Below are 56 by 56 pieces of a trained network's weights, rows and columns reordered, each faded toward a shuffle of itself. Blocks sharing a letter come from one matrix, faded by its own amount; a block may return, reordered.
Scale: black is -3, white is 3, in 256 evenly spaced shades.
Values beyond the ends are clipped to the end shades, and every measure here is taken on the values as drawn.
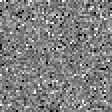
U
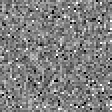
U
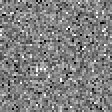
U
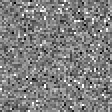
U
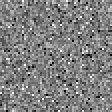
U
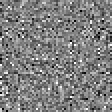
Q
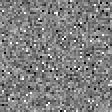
U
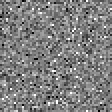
U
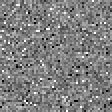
U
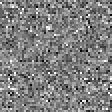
Q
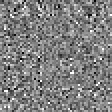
Q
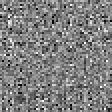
Q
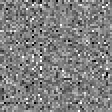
Q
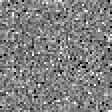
U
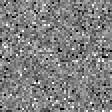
U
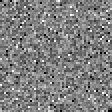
U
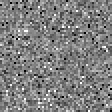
U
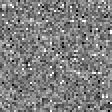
U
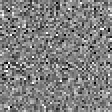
Q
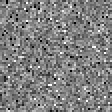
U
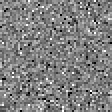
U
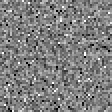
U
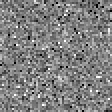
U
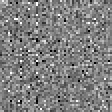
Q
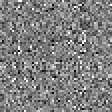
Q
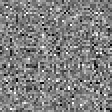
Q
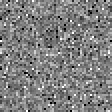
U
